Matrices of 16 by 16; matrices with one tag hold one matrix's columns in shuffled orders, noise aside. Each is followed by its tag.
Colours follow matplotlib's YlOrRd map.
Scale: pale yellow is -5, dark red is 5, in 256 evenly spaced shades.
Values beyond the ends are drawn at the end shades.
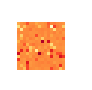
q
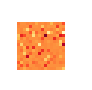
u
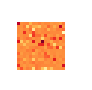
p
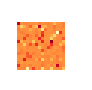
p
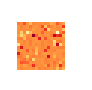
u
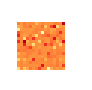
p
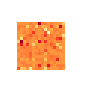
p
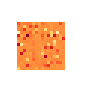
u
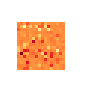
q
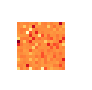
p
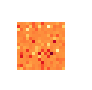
q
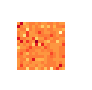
p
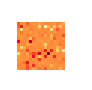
q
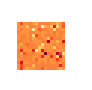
q
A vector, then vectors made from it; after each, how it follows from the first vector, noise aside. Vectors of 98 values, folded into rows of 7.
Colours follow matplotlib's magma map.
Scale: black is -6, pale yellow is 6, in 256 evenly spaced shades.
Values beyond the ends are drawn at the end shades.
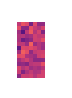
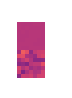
partly zeroed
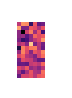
scaled up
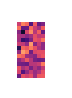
scaled up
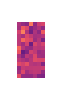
negated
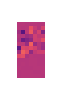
partly zeroed
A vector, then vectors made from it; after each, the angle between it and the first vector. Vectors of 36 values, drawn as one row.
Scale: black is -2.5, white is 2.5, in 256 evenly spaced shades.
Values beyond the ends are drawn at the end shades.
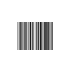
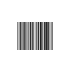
nearly parallel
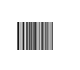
partly opposed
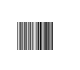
nearly parallel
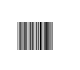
nearly parallel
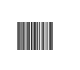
nearly opposite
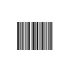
partly opposed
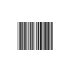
nearly parallel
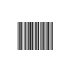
partly aligned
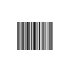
nearly opposite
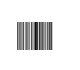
partly opposed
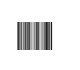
orthogonal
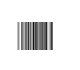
orthogonal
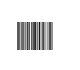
nearly opposite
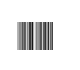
partly aligned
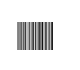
orthogonal
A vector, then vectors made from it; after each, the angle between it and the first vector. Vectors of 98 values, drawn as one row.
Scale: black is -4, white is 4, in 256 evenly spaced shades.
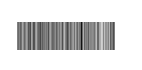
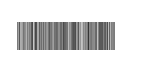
partly opposed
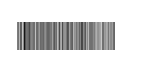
partly aligned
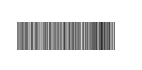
nearly opposite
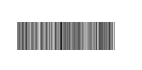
partly opposed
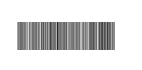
partly opposed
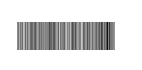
partly opposed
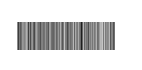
nearly parallel
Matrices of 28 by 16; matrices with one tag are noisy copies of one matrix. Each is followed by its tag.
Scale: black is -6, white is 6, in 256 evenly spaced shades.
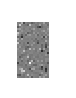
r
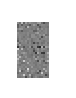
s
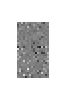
s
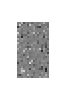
r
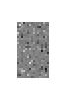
r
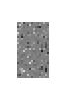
r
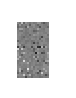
s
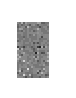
s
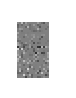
s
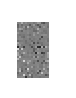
s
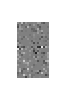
s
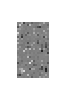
r
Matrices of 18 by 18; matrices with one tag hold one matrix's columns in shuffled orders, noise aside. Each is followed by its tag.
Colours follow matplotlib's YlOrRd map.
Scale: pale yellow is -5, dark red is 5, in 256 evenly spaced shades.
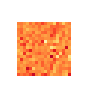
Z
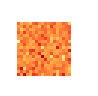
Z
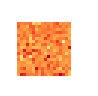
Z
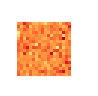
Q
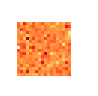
Q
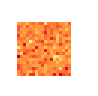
Z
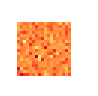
Z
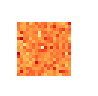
Q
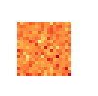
Z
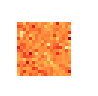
Q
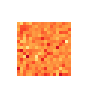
Z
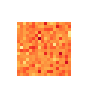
Q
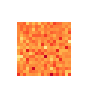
Z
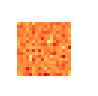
Z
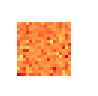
Z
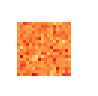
Z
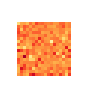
Z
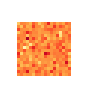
Q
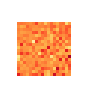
Z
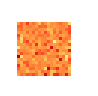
Z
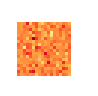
Q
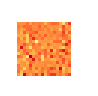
Z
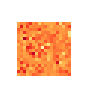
Q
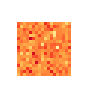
Q
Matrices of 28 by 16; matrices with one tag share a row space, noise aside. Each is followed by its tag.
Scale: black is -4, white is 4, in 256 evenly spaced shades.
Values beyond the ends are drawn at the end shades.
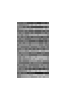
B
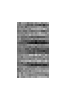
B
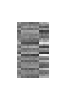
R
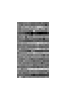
B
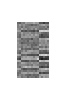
R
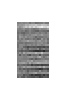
B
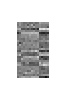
R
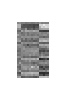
R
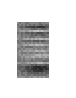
B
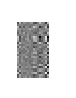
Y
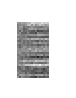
B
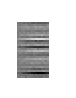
B
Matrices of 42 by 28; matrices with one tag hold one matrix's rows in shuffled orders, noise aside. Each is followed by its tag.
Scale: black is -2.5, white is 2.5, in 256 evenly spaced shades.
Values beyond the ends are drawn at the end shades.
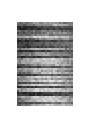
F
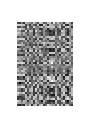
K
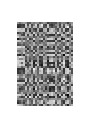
K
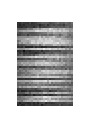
F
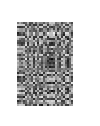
K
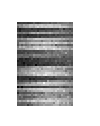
F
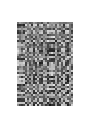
K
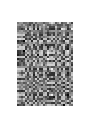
K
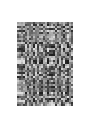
K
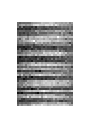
F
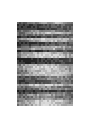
F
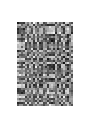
K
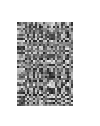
K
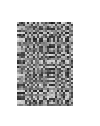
K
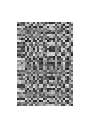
K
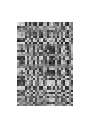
K
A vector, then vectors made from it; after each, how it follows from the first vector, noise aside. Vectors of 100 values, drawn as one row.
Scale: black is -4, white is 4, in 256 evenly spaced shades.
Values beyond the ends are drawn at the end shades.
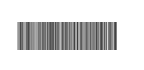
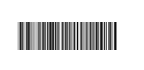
scaled up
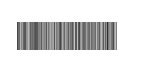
negated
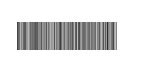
negated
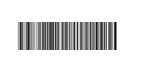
scaled up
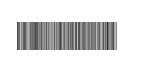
negated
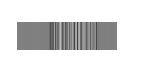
partly zeroed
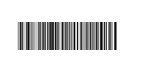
scaled up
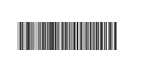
scaled up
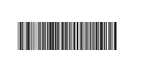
scaled up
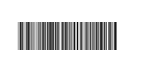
scaled up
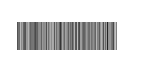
negated
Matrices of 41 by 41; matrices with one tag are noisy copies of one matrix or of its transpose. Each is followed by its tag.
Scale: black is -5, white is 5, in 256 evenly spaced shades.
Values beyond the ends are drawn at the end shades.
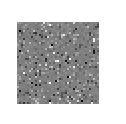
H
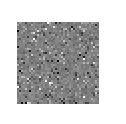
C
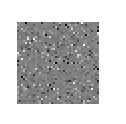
C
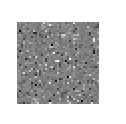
H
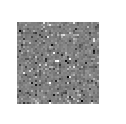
H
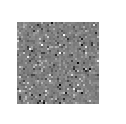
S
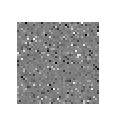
C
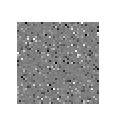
C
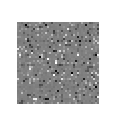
H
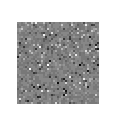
S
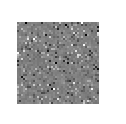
C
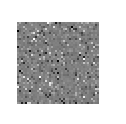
C
